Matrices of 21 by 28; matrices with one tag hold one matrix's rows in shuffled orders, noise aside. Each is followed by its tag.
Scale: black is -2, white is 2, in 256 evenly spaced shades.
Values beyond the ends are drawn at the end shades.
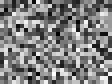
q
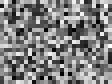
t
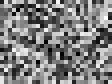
q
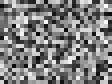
q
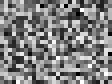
t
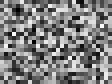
t
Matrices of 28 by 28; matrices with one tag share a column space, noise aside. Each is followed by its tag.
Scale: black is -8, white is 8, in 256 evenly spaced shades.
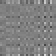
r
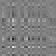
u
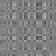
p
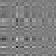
u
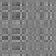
p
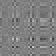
u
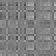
p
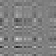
u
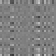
r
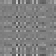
r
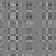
p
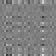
r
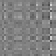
p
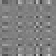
r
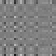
r
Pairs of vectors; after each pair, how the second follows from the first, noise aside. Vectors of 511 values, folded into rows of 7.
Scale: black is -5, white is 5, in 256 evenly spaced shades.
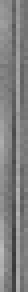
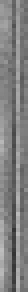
copied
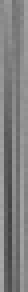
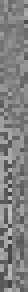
sign-scrambled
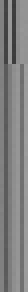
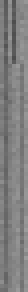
shrunk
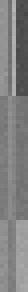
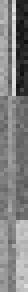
scaled up
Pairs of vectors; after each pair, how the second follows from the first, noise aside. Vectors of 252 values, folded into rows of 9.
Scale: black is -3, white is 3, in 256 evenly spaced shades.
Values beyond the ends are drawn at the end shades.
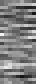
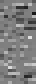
partly zeroed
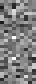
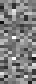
copied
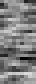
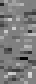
partly zeroed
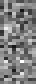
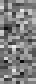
negated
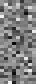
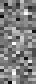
negated
